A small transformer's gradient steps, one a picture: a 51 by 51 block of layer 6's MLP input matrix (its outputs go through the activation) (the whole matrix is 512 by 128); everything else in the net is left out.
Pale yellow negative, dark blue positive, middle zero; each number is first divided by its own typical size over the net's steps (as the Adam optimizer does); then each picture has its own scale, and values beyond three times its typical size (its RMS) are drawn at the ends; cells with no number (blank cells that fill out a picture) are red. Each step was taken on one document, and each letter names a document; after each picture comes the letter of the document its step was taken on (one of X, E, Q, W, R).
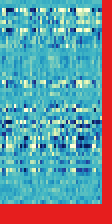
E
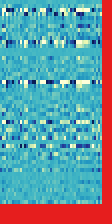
E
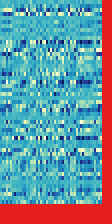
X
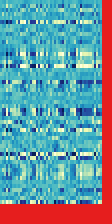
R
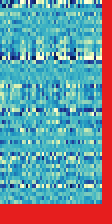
R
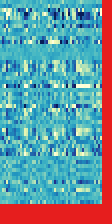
E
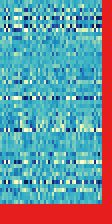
E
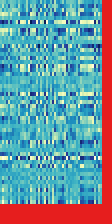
R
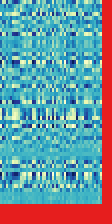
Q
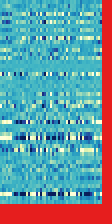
X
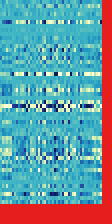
X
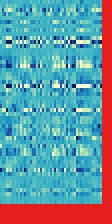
E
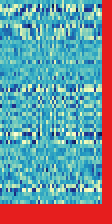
Q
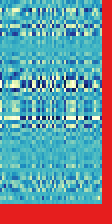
Q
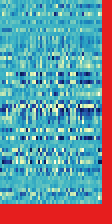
X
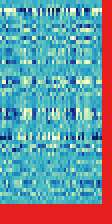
E
